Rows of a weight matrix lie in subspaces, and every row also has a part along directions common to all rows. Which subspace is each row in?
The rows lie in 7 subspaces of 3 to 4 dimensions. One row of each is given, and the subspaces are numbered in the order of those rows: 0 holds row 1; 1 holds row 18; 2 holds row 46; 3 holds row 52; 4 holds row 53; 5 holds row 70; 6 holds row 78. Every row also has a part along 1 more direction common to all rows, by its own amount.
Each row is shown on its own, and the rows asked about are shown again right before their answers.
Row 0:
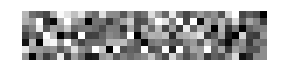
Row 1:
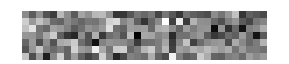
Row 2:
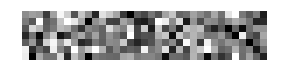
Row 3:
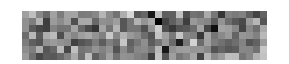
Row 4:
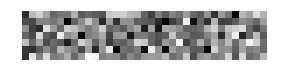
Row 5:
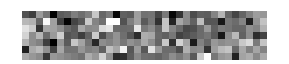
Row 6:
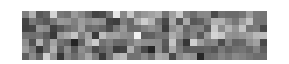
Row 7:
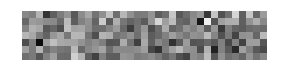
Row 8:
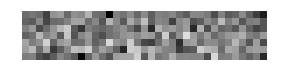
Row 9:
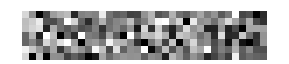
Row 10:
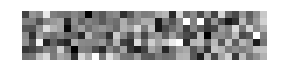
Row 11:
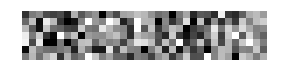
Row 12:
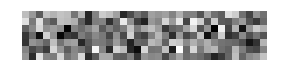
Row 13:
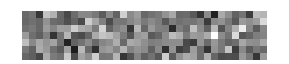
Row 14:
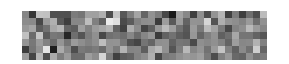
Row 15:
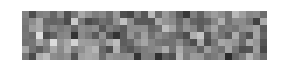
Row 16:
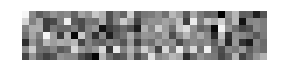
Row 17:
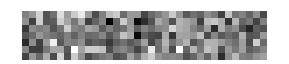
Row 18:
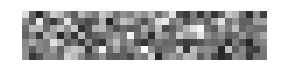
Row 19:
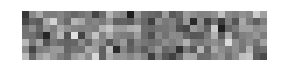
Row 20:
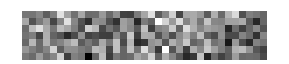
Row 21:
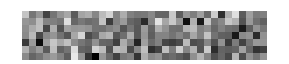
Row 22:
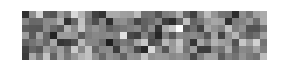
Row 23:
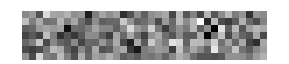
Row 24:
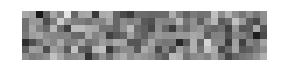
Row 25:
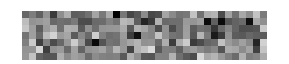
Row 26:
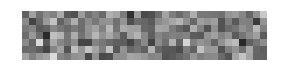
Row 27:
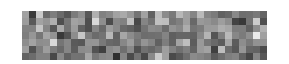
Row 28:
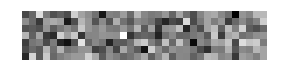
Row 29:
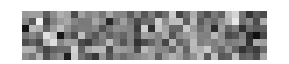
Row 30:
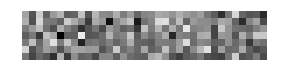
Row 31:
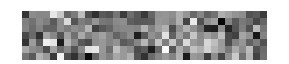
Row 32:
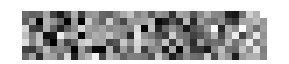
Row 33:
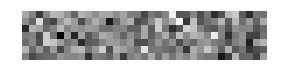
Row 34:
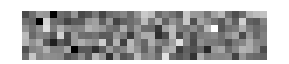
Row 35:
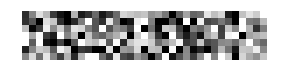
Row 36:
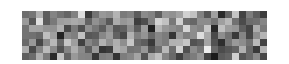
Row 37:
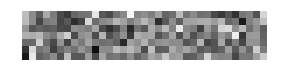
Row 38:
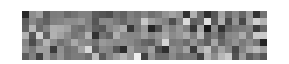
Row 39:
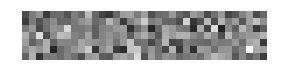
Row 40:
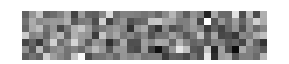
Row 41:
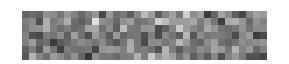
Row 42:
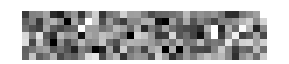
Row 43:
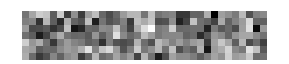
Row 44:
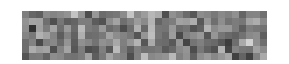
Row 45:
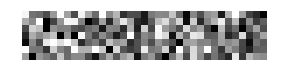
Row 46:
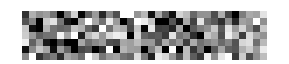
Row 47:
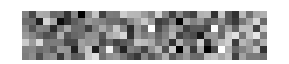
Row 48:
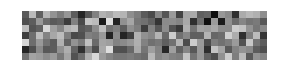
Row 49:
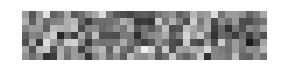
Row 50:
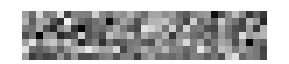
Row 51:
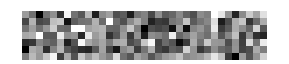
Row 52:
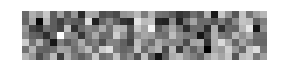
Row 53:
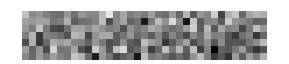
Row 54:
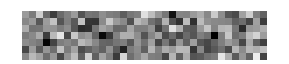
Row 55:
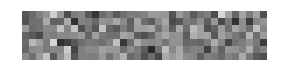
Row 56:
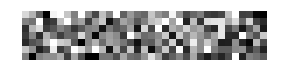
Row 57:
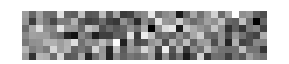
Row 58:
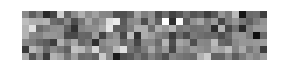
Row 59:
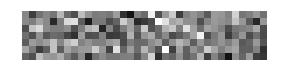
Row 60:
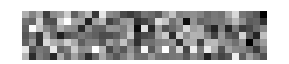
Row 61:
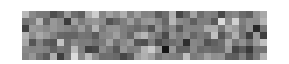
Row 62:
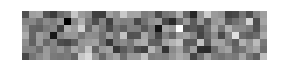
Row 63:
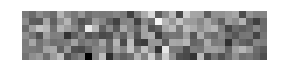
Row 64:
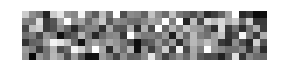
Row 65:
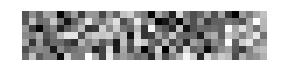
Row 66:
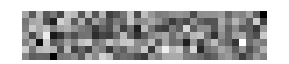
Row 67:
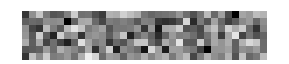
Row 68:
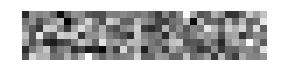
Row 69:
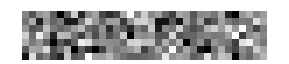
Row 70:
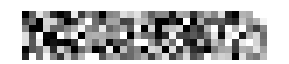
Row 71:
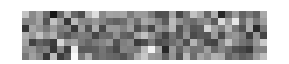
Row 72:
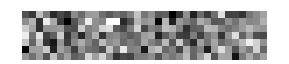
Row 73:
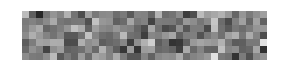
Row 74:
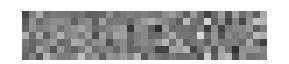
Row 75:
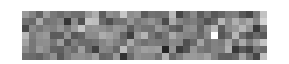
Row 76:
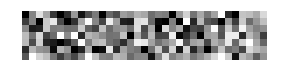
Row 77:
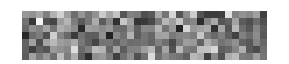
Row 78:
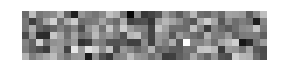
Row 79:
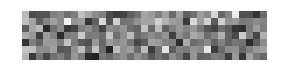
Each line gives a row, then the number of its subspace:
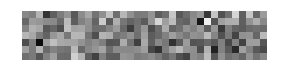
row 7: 4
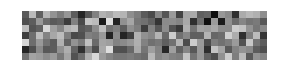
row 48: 5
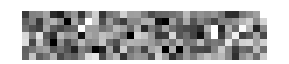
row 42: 1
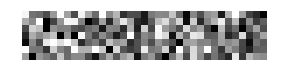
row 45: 2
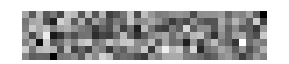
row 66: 6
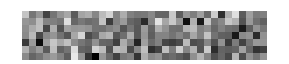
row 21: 4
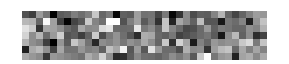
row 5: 0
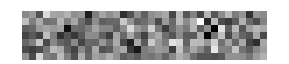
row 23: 4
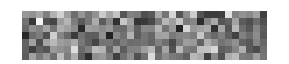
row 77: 5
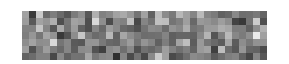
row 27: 3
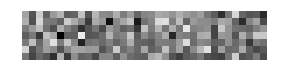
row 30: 3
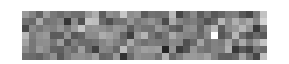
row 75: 1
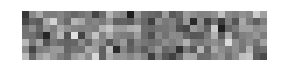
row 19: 6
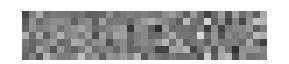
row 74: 4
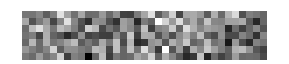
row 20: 2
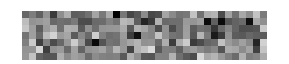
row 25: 0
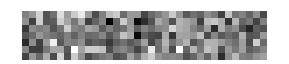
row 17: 5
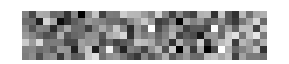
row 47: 3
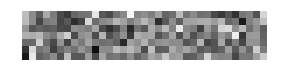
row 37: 6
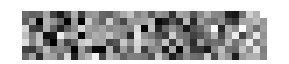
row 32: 1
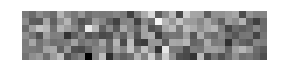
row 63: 2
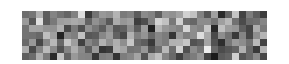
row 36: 3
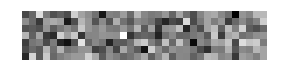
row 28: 5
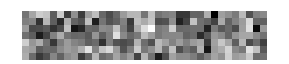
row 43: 3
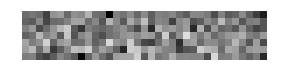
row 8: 4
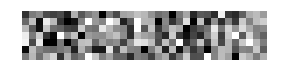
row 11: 0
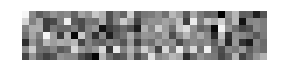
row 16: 6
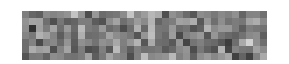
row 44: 6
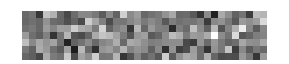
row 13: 1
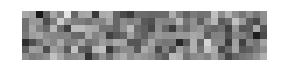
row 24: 3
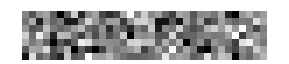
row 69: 6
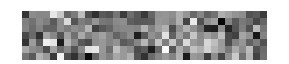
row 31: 1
